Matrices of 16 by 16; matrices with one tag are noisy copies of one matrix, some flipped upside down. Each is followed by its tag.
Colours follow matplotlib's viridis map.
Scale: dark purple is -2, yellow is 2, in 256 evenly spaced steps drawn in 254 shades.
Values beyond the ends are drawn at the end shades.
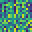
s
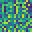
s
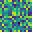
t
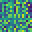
s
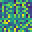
s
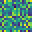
t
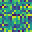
t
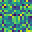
t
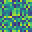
t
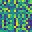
s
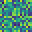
t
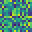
t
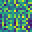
s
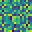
t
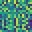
s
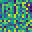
s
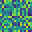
t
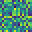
t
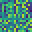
s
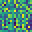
s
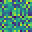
t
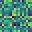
t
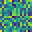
t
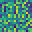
s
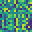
s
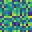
t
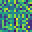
s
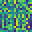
s
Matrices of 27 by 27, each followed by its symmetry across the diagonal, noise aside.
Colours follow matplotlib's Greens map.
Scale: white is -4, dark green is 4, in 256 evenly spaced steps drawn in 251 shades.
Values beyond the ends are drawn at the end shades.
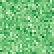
antisymmetric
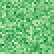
neither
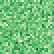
neither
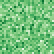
neither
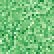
antisymmetric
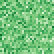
neither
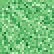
antisymmetric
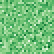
antisymmetric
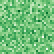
neither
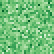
neither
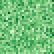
neither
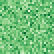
neither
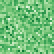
antisymmetric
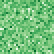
neither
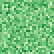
antisymmetric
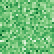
neither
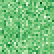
neither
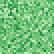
antisymmetric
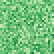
neither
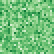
antisymmetric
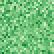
antisymmetric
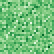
antisymmetric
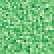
antisymmetric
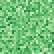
antisymmetric
